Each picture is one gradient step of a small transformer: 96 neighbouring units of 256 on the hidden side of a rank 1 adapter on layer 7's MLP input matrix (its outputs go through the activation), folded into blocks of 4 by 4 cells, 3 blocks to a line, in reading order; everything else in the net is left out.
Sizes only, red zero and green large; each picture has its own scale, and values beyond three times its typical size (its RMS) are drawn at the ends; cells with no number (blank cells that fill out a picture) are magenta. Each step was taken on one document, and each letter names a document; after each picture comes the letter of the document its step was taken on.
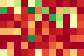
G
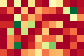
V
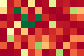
V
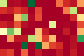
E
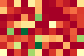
V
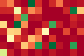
E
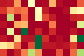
V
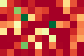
E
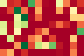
E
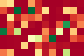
G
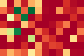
G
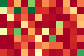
G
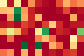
E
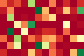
V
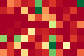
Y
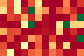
G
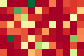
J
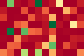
Y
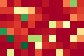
E
